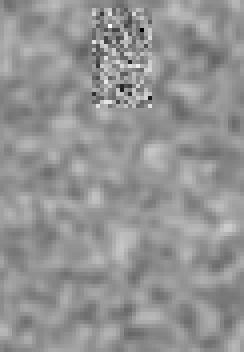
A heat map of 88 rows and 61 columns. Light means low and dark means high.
Slope: none. Histogram: heavy tails on both sides. Stripes: none. Grain: blotchy. Roughest part: top middle. Odd patch: rougher, in the top middle.
